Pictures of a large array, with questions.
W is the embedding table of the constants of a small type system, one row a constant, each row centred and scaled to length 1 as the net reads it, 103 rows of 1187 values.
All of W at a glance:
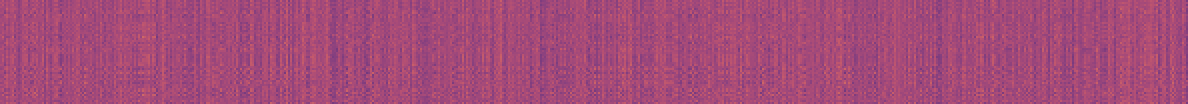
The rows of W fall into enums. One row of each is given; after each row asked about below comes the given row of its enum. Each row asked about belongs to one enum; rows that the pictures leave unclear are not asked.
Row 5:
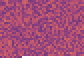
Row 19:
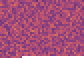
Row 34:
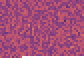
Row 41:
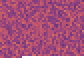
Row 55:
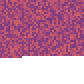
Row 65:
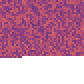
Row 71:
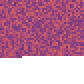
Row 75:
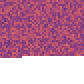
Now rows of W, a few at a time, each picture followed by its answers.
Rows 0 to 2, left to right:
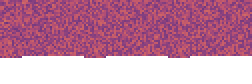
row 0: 5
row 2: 55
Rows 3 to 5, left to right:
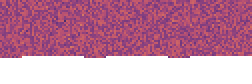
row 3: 34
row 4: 55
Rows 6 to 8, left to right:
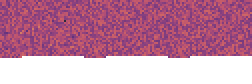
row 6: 34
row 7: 55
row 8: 55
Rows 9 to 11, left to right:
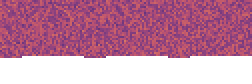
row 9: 41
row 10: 65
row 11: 55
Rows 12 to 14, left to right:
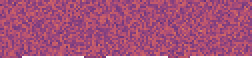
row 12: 71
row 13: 65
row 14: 19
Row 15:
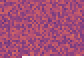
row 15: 75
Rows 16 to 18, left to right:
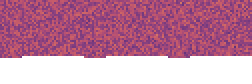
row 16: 55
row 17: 75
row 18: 71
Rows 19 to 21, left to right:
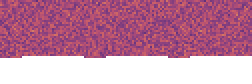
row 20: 71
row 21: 19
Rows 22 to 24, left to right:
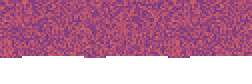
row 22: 5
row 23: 41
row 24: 5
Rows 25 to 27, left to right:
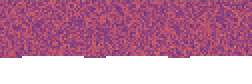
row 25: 71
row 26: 65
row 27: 41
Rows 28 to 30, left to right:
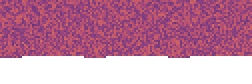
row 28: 65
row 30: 5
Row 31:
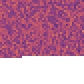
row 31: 41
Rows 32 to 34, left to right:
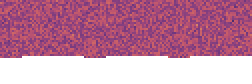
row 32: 75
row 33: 5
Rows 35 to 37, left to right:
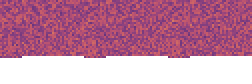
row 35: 65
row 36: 5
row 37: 5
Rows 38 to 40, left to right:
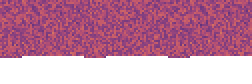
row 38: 65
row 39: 55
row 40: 65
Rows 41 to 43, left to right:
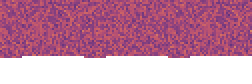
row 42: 75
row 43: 41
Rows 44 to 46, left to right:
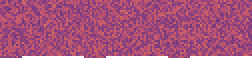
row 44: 65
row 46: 75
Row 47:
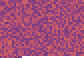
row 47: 5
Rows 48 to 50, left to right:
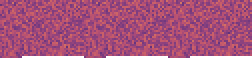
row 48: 71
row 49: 71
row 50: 71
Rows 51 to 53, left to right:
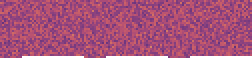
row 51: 75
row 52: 41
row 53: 71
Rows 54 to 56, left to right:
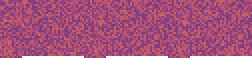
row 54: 5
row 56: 55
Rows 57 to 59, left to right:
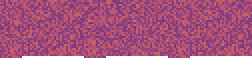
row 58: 5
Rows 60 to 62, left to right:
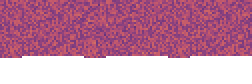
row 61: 5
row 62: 55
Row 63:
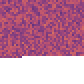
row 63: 65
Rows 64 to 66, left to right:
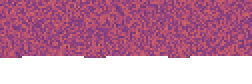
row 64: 71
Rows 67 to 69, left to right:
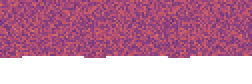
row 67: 19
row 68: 75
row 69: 75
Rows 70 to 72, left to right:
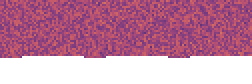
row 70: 55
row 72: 65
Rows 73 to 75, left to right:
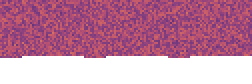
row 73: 65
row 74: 55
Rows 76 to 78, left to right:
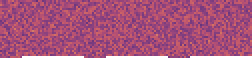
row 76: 19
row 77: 75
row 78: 65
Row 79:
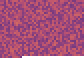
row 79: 55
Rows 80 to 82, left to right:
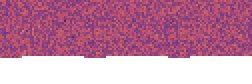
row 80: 34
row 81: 75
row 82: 75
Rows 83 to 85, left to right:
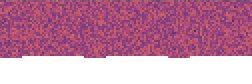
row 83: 75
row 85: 34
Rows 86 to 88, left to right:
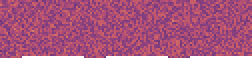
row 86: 19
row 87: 55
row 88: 5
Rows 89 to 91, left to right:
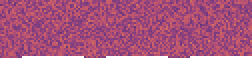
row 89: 71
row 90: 5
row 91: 65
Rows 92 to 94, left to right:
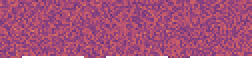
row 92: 19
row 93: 41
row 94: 5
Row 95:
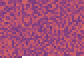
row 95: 5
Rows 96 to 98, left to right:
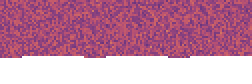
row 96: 55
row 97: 41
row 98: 65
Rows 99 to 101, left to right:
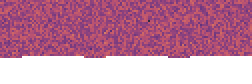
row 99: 75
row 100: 34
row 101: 65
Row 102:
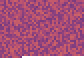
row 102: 55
